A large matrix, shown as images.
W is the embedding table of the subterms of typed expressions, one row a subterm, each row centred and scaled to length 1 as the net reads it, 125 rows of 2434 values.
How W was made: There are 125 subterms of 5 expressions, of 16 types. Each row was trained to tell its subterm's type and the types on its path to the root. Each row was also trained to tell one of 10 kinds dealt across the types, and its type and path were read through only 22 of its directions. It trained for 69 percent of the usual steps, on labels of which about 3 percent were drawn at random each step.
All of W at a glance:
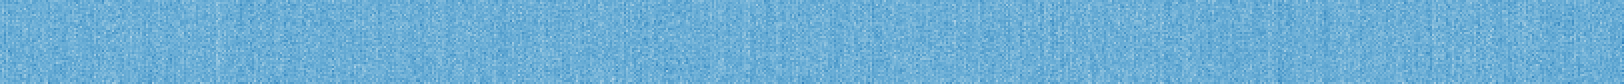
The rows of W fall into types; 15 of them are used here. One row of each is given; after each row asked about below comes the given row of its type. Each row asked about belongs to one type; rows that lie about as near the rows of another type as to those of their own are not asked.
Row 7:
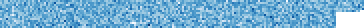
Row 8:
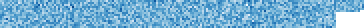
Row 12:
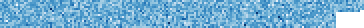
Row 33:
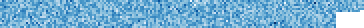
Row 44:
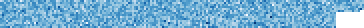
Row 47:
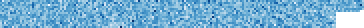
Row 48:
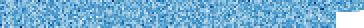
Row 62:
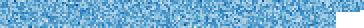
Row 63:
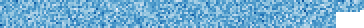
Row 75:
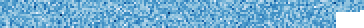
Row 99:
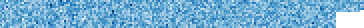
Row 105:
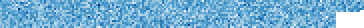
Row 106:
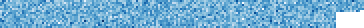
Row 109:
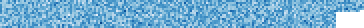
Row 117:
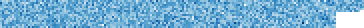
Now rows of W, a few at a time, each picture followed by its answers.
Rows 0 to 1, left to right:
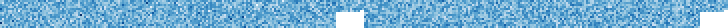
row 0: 8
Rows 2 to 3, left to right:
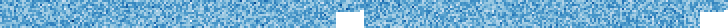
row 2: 12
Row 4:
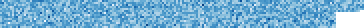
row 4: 12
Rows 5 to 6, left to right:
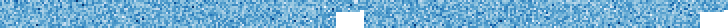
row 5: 109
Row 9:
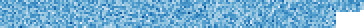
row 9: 47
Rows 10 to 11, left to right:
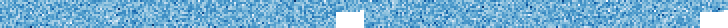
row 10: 63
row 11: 99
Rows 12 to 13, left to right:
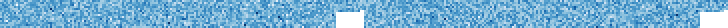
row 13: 7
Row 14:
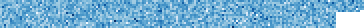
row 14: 117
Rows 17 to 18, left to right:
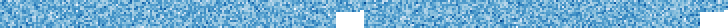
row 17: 63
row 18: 109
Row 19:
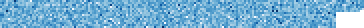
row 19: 63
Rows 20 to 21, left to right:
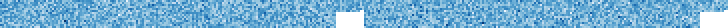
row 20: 8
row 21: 44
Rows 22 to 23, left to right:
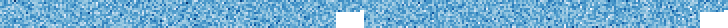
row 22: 47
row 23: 8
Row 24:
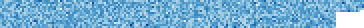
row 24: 7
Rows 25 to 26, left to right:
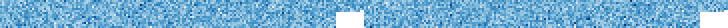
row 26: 62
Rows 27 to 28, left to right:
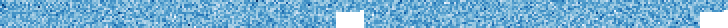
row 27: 62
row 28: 99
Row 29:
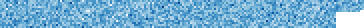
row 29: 99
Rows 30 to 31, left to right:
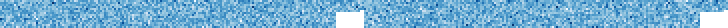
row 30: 105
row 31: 117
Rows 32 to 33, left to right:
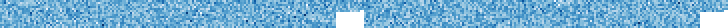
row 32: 63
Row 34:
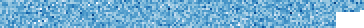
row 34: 62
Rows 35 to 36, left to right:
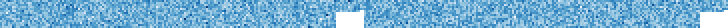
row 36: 33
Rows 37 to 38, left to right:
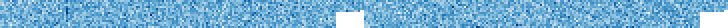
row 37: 8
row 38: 7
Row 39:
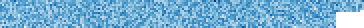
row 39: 44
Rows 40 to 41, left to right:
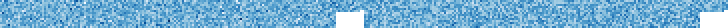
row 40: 12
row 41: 48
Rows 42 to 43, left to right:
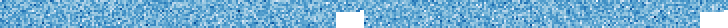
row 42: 106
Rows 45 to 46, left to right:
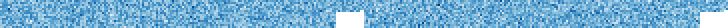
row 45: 105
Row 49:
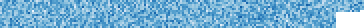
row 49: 75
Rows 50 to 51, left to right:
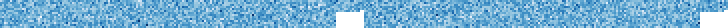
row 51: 63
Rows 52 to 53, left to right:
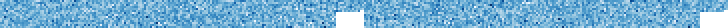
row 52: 117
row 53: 33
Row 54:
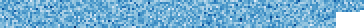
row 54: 105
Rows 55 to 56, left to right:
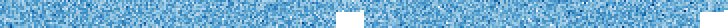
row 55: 62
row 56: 75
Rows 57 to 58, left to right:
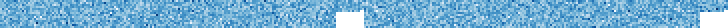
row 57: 99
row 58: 12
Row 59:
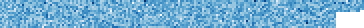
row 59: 106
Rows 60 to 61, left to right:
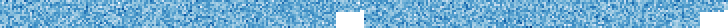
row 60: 62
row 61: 47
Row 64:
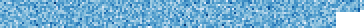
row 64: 47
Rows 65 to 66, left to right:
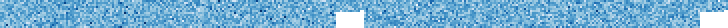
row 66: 12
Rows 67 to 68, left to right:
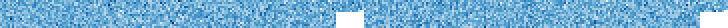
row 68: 99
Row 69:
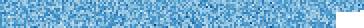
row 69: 48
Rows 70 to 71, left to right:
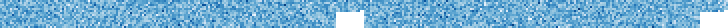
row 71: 47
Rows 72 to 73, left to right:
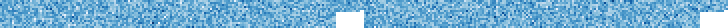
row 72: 105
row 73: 106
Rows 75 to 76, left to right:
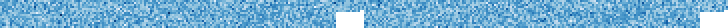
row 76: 75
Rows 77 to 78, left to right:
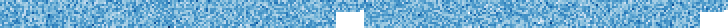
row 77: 106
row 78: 33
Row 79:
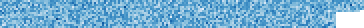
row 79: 44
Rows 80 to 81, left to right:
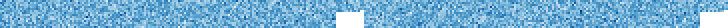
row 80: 63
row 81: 62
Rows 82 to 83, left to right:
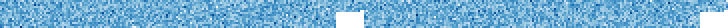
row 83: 44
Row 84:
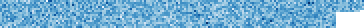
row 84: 12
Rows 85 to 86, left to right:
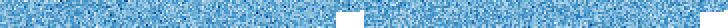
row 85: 99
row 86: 33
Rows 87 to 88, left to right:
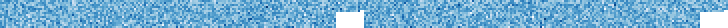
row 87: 48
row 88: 48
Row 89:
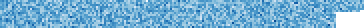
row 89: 48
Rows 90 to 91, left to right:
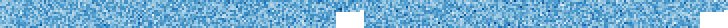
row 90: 117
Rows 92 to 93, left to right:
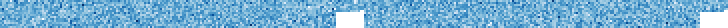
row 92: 109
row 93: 7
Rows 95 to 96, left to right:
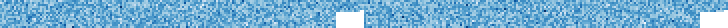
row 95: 99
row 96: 48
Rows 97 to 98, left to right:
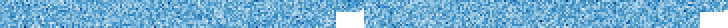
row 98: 63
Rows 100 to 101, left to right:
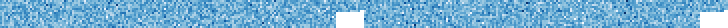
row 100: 48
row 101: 47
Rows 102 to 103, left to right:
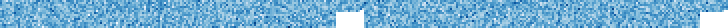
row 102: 109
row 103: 106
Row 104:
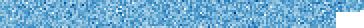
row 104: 63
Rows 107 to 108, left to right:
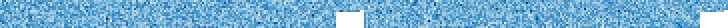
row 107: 7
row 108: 48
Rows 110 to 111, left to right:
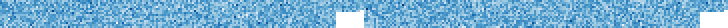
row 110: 62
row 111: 105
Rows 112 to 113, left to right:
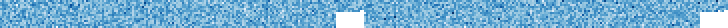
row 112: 33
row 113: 12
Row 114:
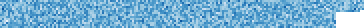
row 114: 75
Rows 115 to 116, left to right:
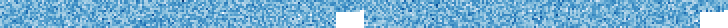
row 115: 117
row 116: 44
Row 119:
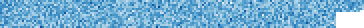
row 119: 8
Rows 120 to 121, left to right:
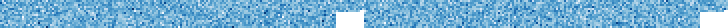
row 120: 109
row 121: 44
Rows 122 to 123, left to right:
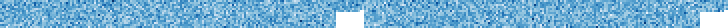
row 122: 117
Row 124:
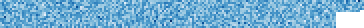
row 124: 105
